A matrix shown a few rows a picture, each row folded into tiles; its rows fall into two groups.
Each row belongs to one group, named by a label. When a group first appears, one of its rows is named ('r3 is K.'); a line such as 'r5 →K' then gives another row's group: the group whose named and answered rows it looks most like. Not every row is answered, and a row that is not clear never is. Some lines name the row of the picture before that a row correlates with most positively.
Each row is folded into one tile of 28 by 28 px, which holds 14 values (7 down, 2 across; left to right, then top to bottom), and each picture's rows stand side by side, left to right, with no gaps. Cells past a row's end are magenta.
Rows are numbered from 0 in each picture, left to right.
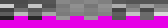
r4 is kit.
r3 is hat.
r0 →kit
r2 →hat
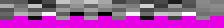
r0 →kit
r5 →kit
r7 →hat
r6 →kit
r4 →kit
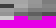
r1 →hat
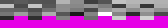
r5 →hat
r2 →hat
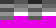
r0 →kit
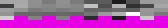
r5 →hat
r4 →kit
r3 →kit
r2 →hat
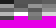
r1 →kit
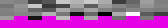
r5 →hat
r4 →kit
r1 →kit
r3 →hat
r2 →hat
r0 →hat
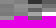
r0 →hat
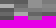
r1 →hat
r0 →kit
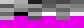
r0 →hat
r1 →kit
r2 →kit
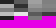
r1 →hat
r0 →kit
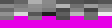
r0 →kit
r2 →kit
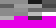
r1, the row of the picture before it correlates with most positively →0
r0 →hat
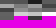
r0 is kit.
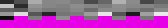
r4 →hat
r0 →kit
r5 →kit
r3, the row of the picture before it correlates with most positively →1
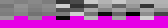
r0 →hat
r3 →hat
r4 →hat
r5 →hat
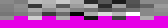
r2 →hat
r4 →kit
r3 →kit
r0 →hat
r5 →hat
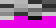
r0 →hat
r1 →kit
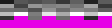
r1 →kit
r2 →kit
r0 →kit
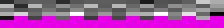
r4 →kit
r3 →kit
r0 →kit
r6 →kit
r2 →kit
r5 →kit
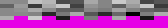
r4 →hat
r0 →hat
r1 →hat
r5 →kit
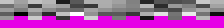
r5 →kit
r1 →hat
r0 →hat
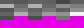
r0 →kit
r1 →kit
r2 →kit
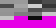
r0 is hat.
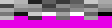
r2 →kit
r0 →hat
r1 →kit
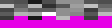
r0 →kit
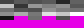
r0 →kit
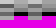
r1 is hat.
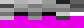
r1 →hat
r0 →hat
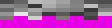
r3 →kit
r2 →hat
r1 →hat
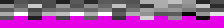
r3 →kit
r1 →kit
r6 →hat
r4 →kit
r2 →kit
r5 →hat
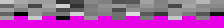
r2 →kit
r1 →hat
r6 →hat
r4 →kit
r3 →hat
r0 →hat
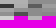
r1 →hat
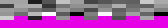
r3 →kit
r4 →kit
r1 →kit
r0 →hat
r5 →hat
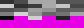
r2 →kit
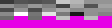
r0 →kit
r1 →kit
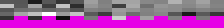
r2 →kit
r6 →hat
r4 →hat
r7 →hat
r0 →kit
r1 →kit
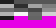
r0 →kit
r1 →kit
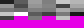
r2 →hat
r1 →hat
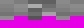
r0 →hat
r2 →hat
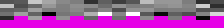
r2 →hat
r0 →kit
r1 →hat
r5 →hat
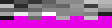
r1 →kit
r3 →hat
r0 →kit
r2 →hat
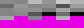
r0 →hat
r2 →hat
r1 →hat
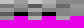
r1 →hat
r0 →hat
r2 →hat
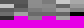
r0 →kit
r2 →hat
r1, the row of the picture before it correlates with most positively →0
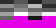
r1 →kit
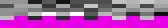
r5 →hat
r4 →hat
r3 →kit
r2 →kit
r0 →hat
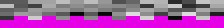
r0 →kit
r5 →hat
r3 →hat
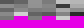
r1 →hat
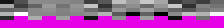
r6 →kit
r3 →kit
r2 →hat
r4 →hat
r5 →hat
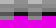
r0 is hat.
